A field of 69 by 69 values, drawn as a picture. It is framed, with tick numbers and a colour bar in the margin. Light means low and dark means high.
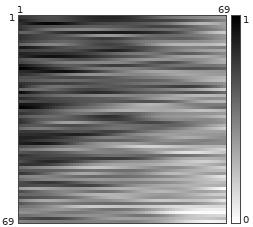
Streaks run across, left to right. The bottom right is the ninth with the lowest average. The field climbs toward the top left. Neither half mirrors the other.
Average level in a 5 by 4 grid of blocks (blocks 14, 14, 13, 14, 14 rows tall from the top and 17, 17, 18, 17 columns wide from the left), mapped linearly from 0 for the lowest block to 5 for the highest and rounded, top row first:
5 5 4 2
5 4 3 2
5 4 3 2
4 3 2 1
3 2 1 0
